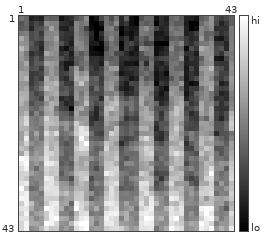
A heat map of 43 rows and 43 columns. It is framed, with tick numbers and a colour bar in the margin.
Slope: up to the bottom. Ninth with the lowest average: top middle. Stripes: upright, repeating 7 times. Ninth with the highest average: bottom left. Grain: streaks running down.
